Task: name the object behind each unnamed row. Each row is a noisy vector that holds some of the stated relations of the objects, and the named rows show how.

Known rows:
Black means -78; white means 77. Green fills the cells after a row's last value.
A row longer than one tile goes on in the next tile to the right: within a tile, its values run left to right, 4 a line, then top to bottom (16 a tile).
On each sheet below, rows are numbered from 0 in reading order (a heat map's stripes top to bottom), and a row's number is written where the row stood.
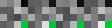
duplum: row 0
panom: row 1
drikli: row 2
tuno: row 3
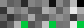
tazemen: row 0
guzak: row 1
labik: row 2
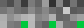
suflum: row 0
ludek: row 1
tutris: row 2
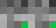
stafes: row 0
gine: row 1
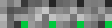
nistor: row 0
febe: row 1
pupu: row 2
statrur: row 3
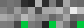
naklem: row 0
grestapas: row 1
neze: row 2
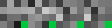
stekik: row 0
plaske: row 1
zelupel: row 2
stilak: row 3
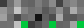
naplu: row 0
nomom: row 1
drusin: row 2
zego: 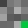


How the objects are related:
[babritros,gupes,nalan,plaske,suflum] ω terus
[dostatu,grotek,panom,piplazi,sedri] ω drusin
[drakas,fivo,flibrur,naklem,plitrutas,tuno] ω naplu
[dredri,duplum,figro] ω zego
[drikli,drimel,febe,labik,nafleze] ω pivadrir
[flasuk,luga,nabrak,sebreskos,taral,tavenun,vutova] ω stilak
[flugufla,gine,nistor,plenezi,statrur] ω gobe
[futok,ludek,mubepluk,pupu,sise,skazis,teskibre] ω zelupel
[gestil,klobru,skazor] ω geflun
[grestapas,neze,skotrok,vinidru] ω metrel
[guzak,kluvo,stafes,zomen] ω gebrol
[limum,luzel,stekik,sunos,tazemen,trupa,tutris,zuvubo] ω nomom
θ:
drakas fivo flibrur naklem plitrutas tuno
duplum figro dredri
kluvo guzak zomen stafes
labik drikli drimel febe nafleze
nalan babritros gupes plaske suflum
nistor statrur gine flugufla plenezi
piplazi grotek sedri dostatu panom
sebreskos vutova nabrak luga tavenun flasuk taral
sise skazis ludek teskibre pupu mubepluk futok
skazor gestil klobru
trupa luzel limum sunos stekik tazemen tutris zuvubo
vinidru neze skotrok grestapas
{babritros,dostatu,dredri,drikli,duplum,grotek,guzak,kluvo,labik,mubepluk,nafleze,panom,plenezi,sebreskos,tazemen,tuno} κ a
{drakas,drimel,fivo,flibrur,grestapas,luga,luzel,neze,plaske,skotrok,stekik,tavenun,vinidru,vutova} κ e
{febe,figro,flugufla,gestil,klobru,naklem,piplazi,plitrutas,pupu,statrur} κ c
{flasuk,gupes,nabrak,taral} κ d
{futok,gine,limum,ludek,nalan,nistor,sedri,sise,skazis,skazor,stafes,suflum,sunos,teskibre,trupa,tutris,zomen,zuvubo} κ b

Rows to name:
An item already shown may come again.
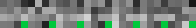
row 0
plitrutas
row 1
grestapas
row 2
futok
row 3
sise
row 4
nabrak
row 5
zomen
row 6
dostatu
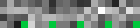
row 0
luzel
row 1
taral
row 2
klobru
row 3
vutova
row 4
tavenun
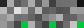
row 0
tavenun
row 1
trupa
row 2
dostatu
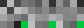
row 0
luga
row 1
teskibre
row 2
skazor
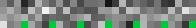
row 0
gupes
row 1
vinidru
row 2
sunos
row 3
dostatu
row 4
drimel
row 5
suflum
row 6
flibrur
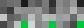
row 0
mubepluk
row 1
taral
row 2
piplazi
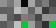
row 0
duplum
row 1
limum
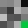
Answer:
sebreskos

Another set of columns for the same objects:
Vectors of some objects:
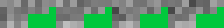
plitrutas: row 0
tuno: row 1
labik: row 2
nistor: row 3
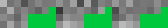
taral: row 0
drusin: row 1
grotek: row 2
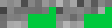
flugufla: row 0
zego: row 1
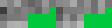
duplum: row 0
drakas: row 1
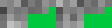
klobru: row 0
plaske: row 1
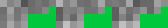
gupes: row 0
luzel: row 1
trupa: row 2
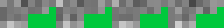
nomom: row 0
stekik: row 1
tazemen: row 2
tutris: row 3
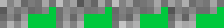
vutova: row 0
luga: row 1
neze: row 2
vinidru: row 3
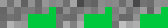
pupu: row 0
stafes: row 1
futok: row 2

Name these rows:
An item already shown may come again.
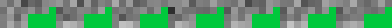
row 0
suflum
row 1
zelupel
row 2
mubepluk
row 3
statrur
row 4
skazor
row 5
trupa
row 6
sebreskos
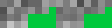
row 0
trupa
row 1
stilak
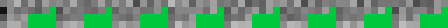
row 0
piplazi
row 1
sebreskos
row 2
stilak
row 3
drimel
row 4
sise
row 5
zelupel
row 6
naplu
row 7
skazor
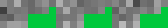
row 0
kluvo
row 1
nabrak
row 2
zomen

